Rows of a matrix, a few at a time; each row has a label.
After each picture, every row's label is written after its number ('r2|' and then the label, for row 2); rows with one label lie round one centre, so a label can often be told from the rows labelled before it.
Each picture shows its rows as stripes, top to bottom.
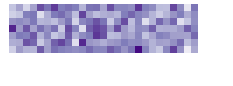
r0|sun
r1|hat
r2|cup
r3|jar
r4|cup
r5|hat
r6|sun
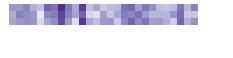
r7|hat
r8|hat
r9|hat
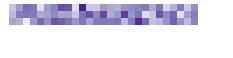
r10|hat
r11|cup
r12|sun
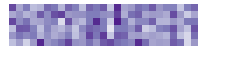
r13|jar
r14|sun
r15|jar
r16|cup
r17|cup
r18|sun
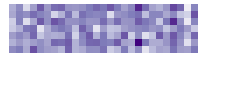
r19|sun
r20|cup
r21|sun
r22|hat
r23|cup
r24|sun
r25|cup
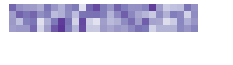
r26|jar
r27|cup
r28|hat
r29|hat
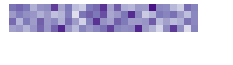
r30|jar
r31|cup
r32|jar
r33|sun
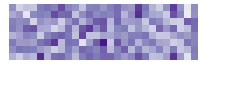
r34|sun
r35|sun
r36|jar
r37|cup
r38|hat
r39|jar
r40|cup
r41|sun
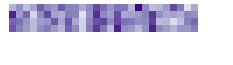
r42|sun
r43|jar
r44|jar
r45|jar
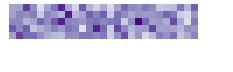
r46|hat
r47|cup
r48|sun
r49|jar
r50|cup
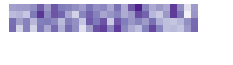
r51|sun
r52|sun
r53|jar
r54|jar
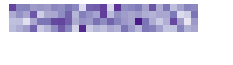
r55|jar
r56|cup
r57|sun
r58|hat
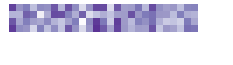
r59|jar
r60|hat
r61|jar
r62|jar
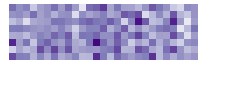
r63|jar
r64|cup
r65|sun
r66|cup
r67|sun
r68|jar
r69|sun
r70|jar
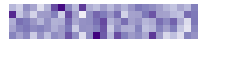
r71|hat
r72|jar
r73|cup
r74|cup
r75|jar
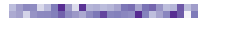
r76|hat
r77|sun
